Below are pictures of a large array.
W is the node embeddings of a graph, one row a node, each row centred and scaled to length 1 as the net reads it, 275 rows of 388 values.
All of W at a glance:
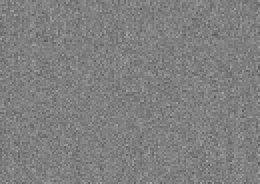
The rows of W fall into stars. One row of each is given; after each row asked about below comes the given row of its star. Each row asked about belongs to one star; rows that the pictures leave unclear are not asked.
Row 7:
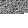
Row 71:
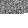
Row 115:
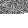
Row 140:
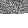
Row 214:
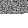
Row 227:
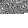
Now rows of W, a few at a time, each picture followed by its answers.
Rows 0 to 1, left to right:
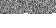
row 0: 140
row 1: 227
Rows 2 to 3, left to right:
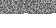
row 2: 214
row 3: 227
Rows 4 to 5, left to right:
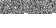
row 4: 140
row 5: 7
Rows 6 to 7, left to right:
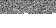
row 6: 7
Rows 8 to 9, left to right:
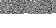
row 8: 140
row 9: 140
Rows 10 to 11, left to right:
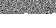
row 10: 7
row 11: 227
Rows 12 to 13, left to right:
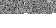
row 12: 214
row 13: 227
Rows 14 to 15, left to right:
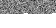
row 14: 214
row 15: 7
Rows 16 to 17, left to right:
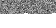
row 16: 115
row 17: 227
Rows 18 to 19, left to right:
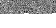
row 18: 115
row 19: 115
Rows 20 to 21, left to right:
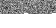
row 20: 71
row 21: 140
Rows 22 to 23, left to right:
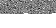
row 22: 214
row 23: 140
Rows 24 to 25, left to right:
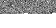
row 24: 115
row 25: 227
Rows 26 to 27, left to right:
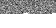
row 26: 71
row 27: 71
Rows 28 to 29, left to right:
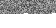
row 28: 214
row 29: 71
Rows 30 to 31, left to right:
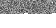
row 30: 115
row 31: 214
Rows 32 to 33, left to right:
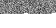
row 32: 227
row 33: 71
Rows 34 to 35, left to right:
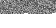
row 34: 115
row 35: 7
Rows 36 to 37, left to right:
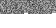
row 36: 71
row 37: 71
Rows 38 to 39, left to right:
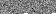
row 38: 214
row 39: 227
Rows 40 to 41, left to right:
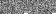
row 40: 7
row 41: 71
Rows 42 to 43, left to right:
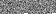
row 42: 140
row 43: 214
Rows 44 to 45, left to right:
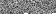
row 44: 227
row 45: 115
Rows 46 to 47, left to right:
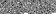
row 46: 227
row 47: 227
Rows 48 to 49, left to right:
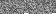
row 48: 7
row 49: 115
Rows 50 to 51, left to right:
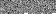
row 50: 71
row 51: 7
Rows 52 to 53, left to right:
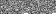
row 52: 7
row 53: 7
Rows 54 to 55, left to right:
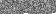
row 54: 115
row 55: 71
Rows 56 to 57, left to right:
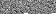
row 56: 71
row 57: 140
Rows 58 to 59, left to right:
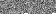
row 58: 115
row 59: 227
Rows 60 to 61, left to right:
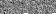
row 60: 140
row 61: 115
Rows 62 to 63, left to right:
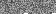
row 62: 227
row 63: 227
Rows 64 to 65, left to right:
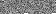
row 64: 115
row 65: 140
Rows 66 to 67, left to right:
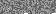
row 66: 7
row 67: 7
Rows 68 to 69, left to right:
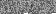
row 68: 71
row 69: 140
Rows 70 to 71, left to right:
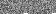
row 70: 214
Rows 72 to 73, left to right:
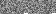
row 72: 71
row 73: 214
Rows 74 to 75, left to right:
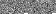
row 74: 115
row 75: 227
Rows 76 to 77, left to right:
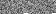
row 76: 214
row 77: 140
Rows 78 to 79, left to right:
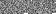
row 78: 227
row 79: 115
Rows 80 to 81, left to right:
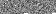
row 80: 214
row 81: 71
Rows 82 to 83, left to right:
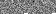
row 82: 214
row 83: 227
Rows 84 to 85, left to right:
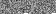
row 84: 7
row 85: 140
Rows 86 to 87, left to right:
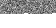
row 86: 140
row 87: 115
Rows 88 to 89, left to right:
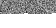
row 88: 115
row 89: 7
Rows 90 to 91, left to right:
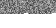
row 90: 227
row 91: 71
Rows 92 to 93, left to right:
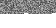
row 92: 71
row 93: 115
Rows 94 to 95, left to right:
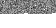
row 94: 115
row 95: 71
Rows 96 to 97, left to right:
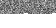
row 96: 214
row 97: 7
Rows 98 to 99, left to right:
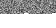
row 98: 227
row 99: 115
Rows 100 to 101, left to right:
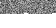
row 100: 227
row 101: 115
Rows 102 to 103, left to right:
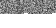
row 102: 227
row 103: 7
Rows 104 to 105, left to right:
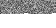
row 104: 115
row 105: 140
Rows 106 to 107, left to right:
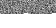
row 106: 140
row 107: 140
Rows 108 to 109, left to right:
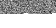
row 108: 214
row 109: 71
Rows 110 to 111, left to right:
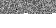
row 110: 71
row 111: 71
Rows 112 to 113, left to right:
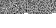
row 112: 7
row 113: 71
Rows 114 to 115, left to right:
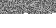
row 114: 227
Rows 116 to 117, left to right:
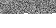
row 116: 140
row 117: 115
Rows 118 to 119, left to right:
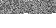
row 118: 214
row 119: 140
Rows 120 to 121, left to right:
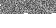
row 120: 7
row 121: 214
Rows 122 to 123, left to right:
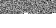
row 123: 214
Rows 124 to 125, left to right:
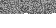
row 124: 115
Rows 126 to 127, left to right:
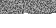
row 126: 71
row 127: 140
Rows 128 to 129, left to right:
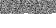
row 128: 115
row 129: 140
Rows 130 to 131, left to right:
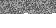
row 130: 7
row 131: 214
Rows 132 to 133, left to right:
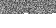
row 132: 71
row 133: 115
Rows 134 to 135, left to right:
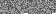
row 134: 115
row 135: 7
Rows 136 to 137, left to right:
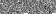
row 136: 7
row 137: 227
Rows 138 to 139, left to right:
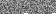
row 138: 214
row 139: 227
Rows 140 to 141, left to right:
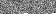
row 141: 115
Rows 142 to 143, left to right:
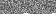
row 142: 214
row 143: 140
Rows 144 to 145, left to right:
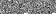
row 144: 227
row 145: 227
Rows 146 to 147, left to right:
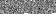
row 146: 214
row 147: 140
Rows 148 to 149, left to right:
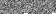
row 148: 214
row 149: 7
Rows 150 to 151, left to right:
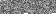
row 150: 140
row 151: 214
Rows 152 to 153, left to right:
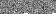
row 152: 227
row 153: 71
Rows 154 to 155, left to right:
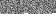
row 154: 71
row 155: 115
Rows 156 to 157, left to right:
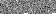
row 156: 140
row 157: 227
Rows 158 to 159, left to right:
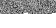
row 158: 71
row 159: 140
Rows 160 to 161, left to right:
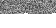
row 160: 115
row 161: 214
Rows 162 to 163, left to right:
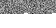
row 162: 227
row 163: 7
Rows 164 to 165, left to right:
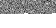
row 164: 115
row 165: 214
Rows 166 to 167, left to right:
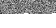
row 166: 115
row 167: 214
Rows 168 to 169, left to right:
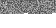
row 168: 115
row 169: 7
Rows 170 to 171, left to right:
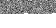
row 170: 71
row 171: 115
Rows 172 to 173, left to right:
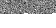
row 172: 140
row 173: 7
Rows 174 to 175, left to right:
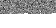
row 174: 115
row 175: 214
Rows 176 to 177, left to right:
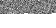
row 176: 115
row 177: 140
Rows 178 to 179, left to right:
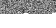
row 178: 227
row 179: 71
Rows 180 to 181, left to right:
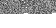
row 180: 214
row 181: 71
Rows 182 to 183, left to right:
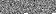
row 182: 115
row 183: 7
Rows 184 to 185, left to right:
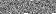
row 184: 115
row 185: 140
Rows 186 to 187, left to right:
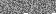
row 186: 140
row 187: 71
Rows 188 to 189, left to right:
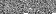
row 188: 140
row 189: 227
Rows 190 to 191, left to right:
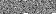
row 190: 140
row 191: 214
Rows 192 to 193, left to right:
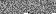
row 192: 7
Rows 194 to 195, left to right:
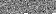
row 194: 115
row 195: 7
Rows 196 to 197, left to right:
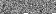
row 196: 140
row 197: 214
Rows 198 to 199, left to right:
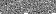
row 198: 71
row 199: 227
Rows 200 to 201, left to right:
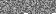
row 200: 140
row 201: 7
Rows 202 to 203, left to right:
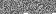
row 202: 71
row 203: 115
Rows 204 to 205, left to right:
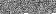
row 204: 115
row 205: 115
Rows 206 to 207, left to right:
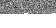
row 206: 71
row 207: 214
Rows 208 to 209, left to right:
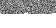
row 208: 71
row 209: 140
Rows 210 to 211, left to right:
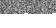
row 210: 7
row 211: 7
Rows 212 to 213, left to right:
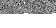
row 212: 214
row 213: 71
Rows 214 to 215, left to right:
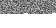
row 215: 227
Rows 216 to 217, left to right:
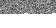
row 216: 7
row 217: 227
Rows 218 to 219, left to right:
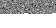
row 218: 115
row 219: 214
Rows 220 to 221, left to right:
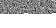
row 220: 140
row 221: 140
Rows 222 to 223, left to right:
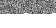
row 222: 214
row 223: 140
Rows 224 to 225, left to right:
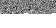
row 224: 71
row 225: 214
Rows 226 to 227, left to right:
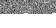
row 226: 7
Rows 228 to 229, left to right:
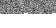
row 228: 71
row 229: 71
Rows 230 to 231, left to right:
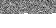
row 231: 214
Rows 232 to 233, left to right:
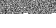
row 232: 71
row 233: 214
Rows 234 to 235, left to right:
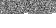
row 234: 71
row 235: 71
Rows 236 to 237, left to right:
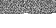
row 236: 214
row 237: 140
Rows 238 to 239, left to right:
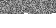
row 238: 71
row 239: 115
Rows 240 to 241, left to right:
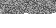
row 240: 227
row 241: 71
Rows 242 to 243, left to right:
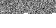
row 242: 71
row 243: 227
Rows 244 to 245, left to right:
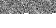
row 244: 115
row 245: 115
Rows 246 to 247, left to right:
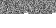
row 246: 71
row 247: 71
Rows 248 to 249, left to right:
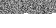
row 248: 214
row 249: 71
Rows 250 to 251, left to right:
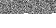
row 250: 140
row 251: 140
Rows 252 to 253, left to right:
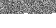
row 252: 227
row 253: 227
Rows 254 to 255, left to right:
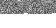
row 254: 71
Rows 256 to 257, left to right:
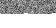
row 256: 71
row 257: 140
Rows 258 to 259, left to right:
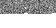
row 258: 227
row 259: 71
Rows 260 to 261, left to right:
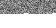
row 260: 214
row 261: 115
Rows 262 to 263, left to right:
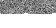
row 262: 115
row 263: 71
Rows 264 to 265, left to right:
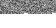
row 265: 7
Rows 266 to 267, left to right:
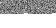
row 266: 214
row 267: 140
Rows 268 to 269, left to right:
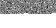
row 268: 115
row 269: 227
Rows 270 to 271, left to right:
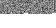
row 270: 140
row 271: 7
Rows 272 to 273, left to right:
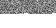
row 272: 214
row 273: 227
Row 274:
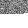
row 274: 227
